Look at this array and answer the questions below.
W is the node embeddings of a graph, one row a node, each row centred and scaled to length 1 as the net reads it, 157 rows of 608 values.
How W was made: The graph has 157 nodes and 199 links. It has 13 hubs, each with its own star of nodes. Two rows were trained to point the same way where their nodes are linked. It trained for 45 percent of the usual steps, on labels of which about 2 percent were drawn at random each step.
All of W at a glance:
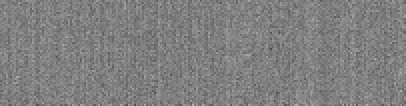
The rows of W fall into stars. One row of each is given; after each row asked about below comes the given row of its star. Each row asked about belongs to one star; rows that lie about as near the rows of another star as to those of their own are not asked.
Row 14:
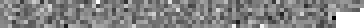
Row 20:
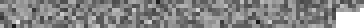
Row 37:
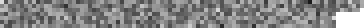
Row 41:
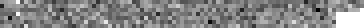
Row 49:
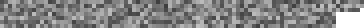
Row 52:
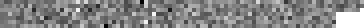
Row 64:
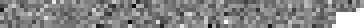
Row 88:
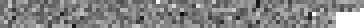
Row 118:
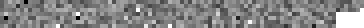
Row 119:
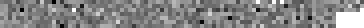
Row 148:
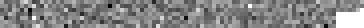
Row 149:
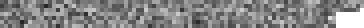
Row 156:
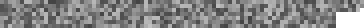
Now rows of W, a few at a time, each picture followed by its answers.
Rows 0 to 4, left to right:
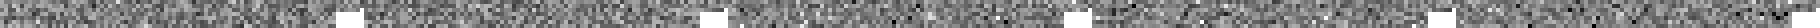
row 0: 119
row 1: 14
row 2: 14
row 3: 49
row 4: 88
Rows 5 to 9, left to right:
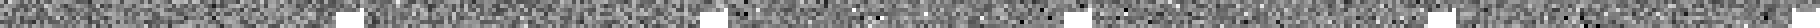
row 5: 64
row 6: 37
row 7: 41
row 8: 52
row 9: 37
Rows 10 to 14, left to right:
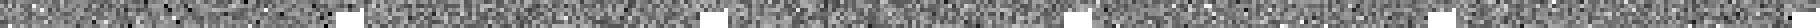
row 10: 88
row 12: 37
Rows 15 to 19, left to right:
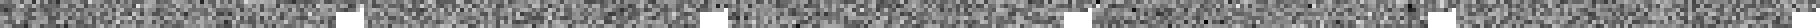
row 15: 156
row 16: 52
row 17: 20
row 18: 64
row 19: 14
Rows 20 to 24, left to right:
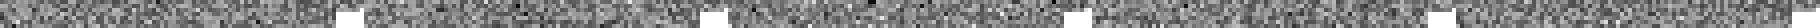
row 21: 20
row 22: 52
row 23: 149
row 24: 37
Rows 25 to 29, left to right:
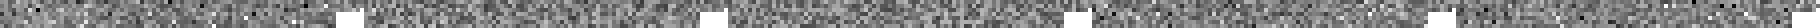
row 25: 20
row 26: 118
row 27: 118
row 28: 64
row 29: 156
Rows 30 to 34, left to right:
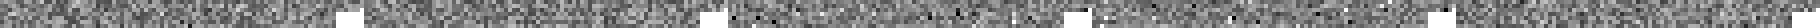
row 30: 41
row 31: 41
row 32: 49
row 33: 88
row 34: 156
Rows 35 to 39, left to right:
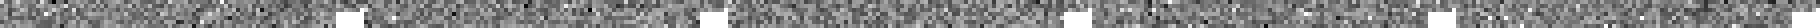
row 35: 119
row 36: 41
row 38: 20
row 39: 148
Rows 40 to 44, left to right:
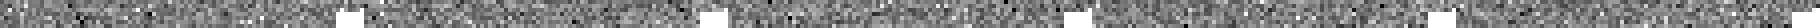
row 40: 118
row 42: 156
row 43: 14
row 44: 64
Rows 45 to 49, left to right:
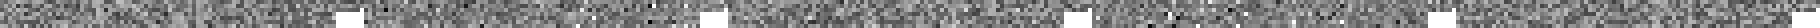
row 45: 49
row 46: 119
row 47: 148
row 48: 118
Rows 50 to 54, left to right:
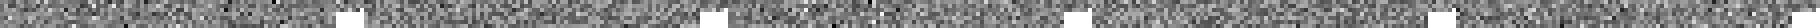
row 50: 14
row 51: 148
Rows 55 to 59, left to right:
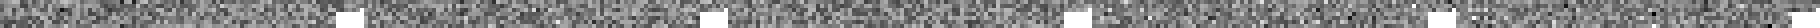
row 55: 64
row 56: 52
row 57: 37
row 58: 14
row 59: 148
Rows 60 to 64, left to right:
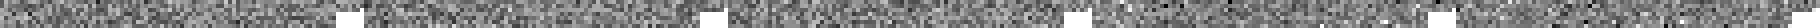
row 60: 14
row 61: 64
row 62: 37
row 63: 20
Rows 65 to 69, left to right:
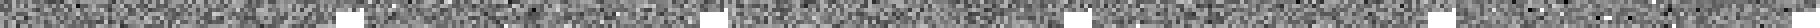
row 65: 148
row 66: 52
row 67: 14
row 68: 88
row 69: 41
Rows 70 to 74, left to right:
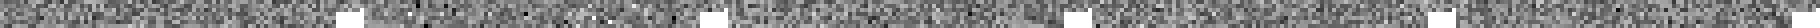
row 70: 148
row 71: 119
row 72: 20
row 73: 14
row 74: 14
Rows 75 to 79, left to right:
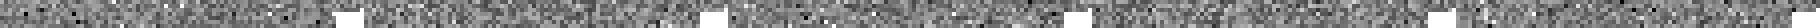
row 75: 149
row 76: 37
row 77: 118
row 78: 156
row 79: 148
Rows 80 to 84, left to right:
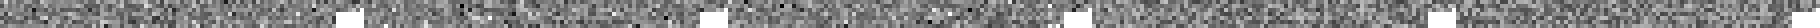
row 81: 37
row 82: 119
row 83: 20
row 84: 64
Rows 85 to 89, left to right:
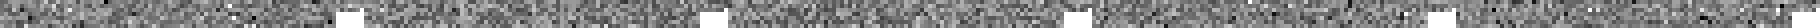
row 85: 49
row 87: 64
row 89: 20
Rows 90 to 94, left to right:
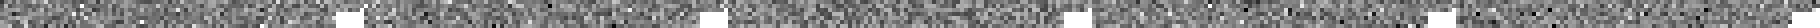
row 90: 14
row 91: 88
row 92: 88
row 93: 148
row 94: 64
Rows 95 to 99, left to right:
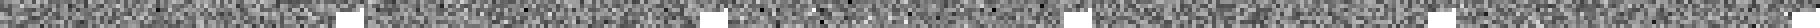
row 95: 49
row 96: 14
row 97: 88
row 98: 52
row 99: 52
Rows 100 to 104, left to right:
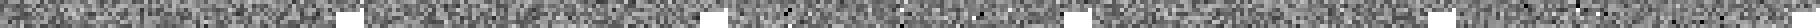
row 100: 156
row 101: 52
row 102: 20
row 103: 14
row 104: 37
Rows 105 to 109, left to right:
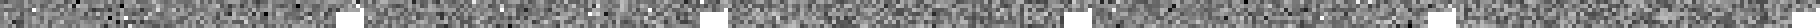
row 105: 37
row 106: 118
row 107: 148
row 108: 41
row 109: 119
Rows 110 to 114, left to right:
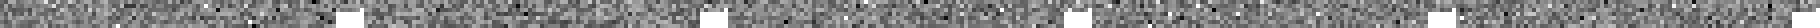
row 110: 49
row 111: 20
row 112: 149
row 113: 118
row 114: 156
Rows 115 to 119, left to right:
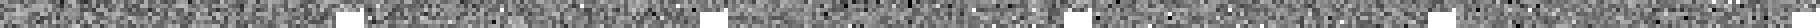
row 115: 20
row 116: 156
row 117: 149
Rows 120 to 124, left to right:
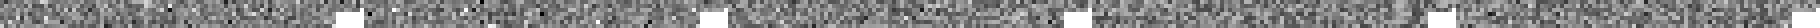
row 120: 52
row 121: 37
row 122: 41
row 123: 149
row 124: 119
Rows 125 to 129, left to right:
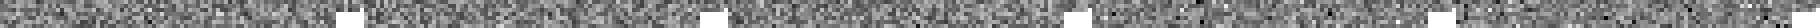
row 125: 118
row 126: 148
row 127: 52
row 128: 49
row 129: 119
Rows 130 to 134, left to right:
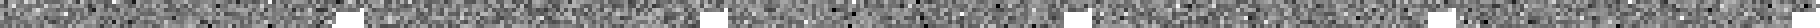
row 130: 64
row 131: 14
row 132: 149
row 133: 52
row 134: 156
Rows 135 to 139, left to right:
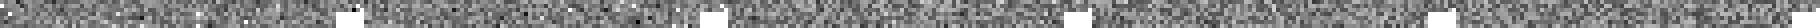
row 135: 41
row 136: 119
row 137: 64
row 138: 64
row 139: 148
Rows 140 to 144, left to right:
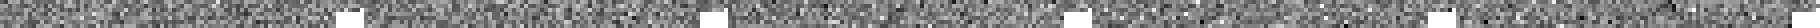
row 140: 49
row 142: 52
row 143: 49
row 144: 156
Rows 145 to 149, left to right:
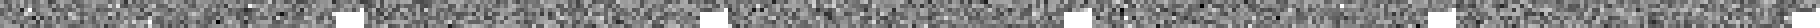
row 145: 148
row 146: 156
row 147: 52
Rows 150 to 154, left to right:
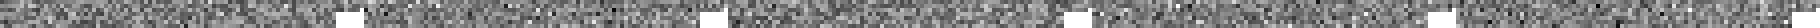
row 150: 148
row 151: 64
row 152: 149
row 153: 52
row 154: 64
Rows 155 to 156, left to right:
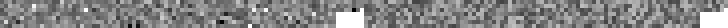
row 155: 88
